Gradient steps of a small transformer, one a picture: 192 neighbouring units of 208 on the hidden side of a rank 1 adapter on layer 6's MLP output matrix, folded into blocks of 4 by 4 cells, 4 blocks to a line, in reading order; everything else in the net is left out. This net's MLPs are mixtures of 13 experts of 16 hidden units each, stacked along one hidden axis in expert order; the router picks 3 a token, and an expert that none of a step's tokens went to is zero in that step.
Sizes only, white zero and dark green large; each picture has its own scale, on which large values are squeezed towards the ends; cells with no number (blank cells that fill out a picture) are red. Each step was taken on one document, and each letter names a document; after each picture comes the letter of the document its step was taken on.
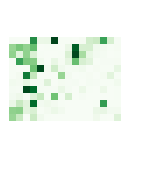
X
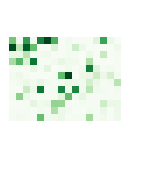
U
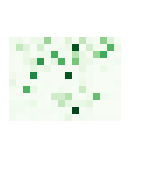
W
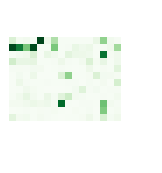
U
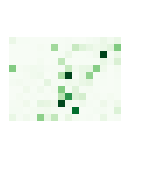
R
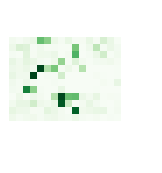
W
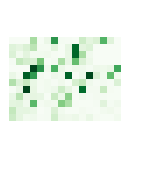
X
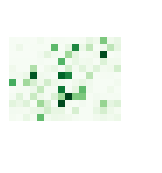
R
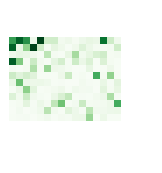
U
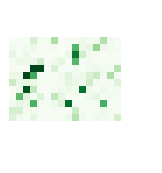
X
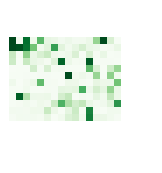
U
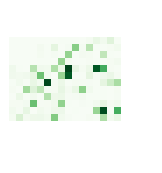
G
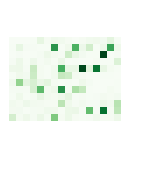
G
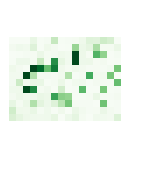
X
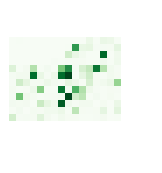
R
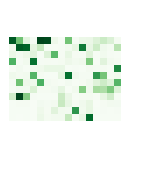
U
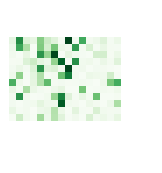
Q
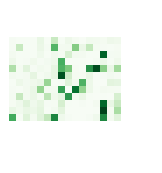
G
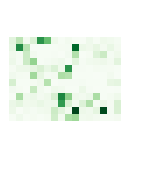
Q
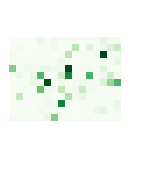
G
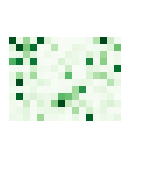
U
